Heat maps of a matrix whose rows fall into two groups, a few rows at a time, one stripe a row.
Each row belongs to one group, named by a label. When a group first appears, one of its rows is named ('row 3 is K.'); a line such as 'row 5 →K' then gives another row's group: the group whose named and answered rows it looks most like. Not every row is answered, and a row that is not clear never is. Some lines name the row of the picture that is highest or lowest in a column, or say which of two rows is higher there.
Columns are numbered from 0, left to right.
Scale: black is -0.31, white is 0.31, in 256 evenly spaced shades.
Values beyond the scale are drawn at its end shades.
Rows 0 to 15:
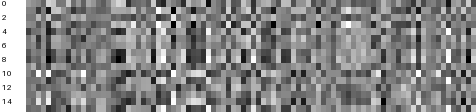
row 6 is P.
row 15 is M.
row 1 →P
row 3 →P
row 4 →M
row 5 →P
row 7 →M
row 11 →M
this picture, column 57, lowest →0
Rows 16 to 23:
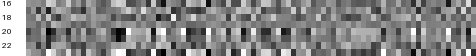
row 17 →P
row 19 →P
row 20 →M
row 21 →M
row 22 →P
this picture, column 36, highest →20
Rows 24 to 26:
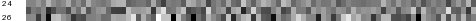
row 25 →M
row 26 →P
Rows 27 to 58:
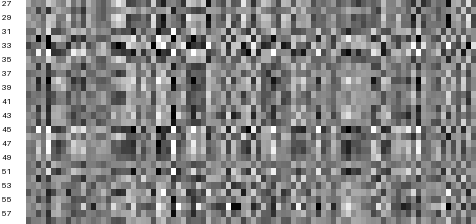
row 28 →P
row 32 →P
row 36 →P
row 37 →M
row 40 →M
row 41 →M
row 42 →P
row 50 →P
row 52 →P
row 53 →P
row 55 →P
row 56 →P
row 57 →P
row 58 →M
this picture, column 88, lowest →33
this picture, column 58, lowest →56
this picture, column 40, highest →56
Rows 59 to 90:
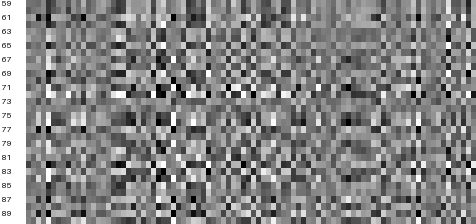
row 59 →M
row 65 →M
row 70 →P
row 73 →P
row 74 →P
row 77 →P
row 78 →M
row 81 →P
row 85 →M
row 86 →M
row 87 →P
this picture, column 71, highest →72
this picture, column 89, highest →82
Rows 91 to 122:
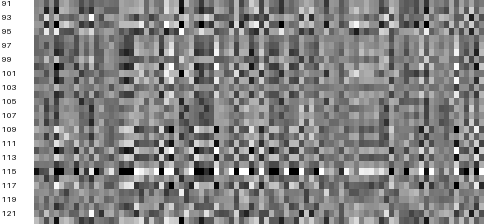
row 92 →P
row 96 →M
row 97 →M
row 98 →M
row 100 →M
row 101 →P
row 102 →M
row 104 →M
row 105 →P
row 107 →P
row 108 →P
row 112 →M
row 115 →M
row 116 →P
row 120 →M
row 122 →P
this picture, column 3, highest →115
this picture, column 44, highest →94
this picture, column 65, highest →115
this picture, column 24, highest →115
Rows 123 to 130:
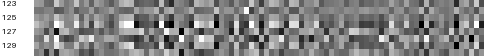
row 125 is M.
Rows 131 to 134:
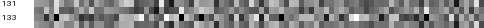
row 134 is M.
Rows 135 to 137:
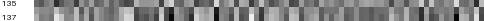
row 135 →M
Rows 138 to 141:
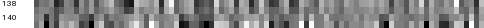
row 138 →M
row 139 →M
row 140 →P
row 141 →P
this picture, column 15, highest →138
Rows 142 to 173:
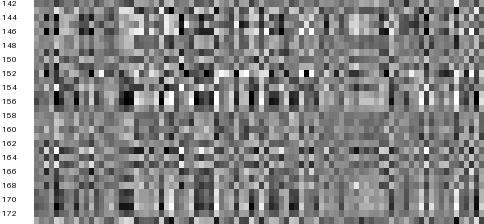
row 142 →M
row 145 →P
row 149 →P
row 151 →P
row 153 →M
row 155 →M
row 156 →M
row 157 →M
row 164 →P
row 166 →P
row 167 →M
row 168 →P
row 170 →M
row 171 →M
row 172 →M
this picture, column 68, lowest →163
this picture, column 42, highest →152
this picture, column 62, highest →156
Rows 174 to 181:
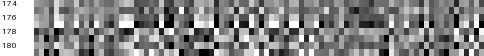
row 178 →M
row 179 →P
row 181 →P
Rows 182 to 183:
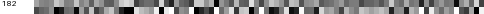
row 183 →M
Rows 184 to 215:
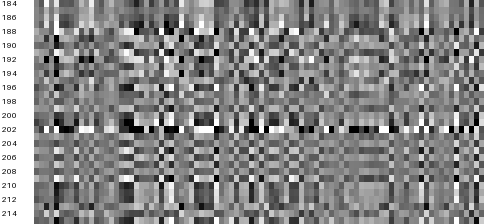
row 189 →P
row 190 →M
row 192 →P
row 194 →P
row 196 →M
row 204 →M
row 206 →M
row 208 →M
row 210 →M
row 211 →M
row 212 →M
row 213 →P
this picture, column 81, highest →202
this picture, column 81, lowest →192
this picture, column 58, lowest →192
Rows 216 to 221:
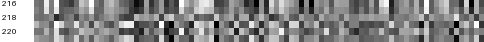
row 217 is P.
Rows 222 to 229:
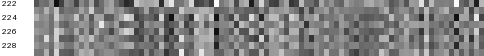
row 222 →M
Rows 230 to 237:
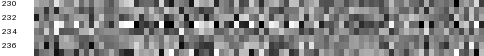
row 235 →P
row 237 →M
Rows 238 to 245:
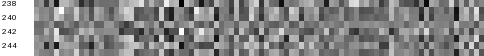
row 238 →P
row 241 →M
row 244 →P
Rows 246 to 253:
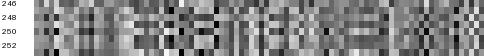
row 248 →P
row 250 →P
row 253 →P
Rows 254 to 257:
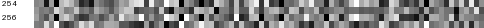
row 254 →P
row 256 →P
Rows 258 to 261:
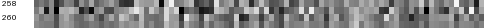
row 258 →M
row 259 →P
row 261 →P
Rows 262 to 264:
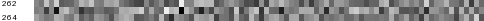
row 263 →P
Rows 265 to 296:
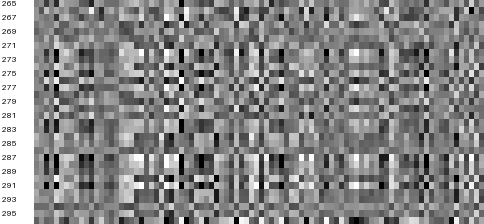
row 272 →P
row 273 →P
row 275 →P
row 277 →P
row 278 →M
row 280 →P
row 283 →P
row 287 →P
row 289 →P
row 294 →M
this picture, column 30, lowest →296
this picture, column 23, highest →287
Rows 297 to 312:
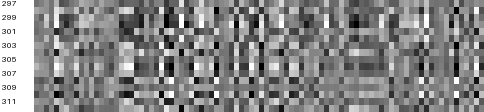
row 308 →M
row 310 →M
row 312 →P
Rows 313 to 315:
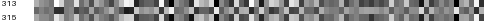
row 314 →M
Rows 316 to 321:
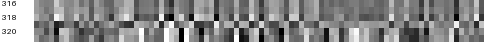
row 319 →M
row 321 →P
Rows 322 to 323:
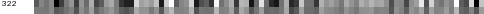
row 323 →M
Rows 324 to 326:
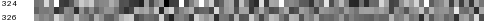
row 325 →M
